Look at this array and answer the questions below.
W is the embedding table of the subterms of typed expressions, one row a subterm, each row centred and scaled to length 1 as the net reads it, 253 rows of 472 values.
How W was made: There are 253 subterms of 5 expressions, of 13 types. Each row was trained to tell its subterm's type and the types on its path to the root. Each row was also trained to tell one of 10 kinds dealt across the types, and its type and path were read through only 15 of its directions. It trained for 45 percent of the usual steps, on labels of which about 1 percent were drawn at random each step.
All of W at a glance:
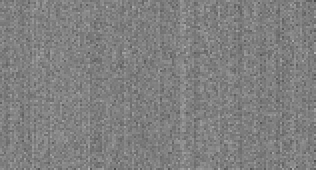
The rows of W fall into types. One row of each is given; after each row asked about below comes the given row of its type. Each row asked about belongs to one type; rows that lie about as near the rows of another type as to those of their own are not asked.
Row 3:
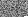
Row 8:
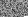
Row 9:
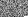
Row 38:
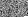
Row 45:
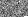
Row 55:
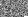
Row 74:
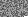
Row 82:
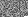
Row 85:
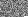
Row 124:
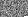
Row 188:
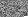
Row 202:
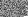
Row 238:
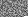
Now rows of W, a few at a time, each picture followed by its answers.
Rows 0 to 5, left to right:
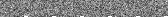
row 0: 45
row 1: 9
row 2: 202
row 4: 85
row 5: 188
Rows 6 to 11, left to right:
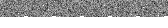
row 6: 3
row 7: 85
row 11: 38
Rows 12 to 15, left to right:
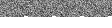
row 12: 9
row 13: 9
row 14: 45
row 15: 8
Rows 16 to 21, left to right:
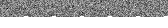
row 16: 8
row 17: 188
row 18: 38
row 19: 55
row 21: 38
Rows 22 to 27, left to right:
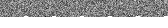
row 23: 188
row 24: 238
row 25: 55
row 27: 74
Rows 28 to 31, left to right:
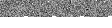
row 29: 3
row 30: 8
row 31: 3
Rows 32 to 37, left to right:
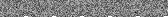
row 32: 82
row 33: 45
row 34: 188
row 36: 188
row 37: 9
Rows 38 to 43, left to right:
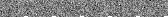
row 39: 55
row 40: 8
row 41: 38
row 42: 82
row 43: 3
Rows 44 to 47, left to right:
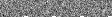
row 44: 82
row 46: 9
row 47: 85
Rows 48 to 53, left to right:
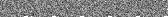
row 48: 8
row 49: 3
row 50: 202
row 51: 188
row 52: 38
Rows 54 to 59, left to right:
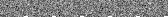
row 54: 202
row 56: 3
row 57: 8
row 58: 74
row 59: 3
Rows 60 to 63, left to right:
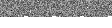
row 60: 124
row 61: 82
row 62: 124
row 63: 55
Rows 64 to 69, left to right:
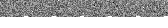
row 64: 85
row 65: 202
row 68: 3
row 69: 38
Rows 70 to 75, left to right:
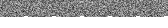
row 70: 238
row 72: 45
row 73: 74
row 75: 8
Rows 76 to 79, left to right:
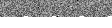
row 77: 45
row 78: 55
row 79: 45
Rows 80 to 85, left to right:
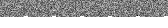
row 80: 202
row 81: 82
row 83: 124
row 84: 202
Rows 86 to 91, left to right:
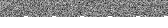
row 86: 82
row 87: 238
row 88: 45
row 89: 74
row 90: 202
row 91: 45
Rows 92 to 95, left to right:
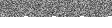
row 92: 8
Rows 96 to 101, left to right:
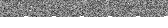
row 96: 82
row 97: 74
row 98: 85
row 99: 82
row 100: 188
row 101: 202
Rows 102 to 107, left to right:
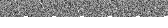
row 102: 38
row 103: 38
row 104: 74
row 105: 38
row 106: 38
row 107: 3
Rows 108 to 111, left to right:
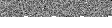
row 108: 82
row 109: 55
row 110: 124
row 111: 85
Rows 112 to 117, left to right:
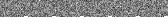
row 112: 124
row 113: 9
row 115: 85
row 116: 85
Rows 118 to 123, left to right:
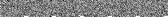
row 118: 45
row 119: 74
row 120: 82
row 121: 188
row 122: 238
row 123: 238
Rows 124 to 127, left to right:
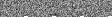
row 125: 85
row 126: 188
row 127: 238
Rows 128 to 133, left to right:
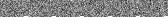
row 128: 8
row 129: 8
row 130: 38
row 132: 74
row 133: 85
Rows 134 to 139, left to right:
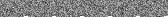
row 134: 9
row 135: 124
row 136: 9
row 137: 188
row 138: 45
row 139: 85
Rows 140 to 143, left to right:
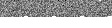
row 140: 55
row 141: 82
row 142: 82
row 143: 38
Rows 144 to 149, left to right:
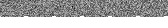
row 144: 74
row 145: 188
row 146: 3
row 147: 82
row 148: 55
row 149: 124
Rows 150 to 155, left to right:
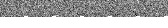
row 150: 82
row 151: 9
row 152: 85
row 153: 238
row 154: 188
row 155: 124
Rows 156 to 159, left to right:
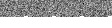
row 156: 3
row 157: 55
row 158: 55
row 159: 82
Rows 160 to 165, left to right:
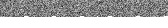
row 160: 124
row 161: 38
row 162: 8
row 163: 124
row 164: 45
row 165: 45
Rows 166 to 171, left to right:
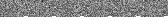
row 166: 38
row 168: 8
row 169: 238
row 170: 188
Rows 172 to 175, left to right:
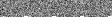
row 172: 238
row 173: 8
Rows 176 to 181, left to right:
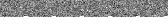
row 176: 74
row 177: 202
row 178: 3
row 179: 3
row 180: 188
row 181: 85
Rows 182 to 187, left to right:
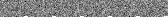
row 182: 55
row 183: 85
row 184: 74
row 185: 85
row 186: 188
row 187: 238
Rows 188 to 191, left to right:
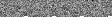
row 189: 124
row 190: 8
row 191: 85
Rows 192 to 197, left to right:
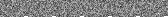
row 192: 38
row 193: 124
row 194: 85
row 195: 82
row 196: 85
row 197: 85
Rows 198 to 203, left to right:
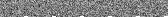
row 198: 45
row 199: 124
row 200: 238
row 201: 124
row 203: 202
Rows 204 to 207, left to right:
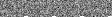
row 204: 8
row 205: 45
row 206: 202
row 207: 202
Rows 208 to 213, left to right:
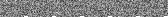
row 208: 45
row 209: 3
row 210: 188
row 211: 8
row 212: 202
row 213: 202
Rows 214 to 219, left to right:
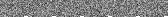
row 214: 9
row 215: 85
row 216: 74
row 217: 9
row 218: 74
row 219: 9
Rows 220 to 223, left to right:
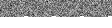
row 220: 124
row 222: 45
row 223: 124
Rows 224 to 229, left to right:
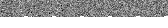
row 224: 9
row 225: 3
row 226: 38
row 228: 85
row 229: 124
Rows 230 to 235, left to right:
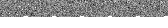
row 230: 55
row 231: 74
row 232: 124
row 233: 45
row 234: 55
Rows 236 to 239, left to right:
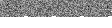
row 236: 82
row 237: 9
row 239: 3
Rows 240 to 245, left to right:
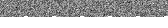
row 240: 55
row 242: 124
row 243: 38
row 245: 188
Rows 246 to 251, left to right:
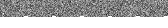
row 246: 38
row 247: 238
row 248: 238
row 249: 74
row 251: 8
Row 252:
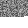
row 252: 9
